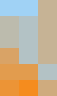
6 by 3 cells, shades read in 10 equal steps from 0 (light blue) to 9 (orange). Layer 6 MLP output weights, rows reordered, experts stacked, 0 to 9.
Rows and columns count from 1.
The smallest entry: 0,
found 2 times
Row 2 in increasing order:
2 3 4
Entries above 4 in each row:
0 0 0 1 2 3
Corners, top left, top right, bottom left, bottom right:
0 4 8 5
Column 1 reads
0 3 3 6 7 8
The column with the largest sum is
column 1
